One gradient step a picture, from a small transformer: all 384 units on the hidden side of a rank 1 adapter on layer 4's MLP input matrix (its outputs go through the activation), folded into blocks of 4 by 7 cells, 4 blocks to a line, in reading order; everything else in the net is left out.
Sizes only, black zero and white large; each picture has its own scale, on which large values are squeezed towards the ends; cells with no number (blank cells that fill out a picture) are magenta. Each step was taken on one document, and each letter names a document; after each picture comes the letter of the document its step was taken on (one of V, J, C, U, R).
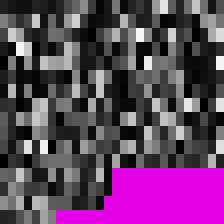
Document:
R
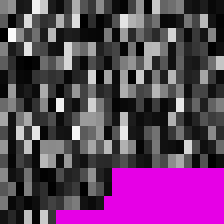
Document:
R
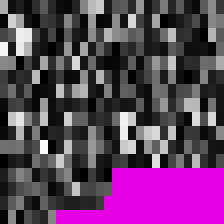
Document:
R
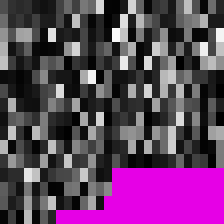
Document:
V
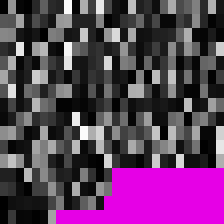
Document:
V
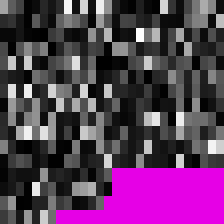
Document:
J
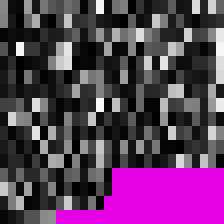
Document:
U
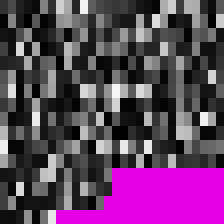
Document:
J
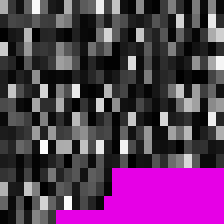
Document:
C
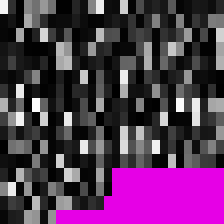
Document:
U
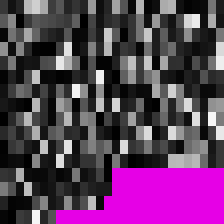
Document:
C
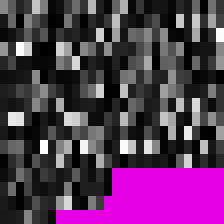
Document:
C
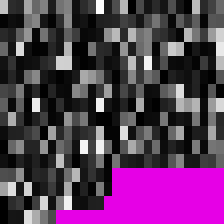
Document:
U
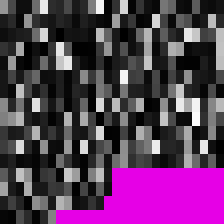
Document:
U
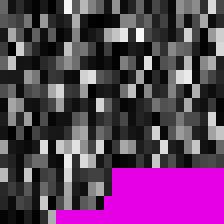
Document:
V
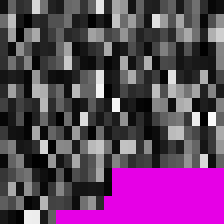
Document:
C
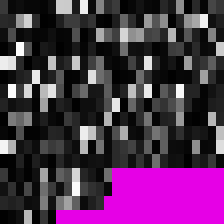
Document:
V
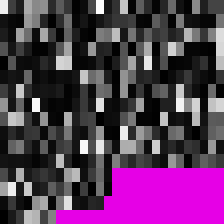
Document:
U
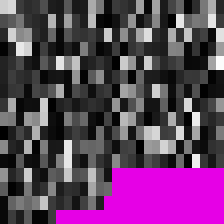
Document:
R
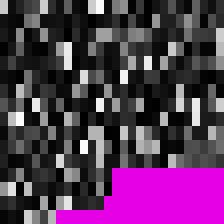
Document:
U
